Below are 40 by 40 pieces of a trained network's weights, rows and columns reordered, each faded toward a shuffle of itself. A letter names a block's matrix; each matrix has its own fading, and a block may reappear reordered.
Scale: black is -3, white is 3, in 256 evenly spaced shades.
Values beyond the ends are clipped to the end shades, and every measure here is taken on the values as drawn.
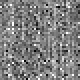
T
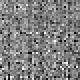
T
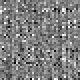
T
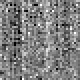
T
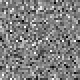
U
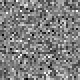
U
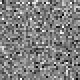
U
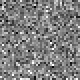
U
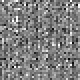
T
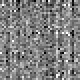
T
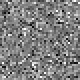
U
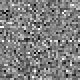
U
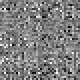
T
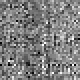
T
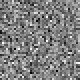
U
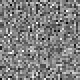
U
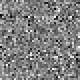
U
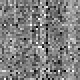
T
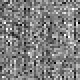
T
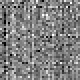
T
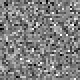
U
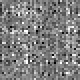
T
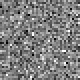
U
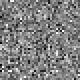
U
